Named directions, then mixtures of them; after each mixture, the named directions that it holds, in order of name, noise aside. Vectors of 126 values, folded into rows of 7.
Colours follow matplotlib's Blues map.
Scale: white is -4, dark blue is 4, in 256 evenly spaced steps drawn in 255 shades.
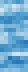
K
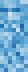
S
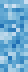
K, S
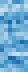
K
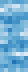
K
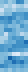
K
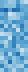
S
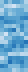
K, S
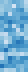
K, S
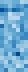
K, S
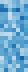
S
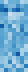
K, S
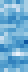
K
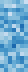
K, S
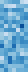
K, S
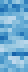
K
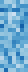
S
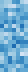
K, S
